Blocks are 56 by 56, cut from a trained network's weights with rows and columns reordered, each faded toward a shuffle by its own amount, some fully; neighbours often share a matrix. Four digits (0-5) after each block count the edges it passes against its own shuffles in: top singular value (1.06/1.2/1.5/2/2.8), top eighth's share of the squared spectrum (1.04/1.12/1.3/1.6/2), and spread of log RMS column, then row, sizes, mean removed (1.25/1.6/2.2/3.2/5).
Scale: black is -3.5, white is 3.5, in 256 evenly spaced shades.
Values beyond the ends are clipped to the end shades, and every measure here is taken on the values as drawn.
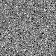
0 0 0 0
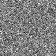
0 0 0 0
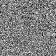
0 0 0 0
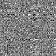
3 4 1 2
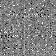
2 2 0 2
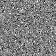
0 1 0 0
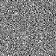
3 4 1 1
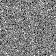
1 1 0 0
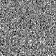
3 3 2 1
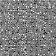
2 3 2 0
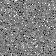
0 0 0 0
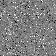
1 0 0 0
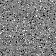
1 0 0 0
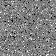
1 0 0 0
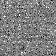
2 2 1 0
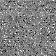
1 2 1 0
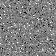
0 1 0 0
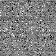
2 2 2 0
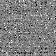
2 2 2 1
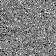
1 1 0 0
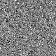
2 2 0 0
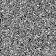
1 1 0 0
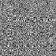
3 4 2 2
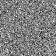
1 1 0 0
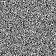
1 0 0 0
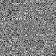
3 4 2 2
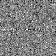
2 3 0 1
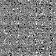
2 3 2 0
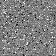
1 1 1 0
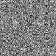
3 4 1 2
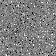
0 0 0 0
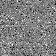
0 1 0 0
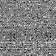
2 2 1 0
